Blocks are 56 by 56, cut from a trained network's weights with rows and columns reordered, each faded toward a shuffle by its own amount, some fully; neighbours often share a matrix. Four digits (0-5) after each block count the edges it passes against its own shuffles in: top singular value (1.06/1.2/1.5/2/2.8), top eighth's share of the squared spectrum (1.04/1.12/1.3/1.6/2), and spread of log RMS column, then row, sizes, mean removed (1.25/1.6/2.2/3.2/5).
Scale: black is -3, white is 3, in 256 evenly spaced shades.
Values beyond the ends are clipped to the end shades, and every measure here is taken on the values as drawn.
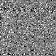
2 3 1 2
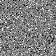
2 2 0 1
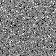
0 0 0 0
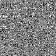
2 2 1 2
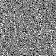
2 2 1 0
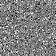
1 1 1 0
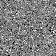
0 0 0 0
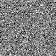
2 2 0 1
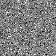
1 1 0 1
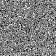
0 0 0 0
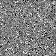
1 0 0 0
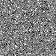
0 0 0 0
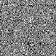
2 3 0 2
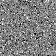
0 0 0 0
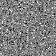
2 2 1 0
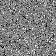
0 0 0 0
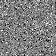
0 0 1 0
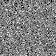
1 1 0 0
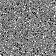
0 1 0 0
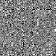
3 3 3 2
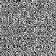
3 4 2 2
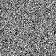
2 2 0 1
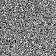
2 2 0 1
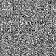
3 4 0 2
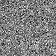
1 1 0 0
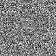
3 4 0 2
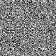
2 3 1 2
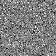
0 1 0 0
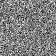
1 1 0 0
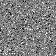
1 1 0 1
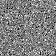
0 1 0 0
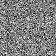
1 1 0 0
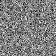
2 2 0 0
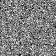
1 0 0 0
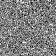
1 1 0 0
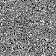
1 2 0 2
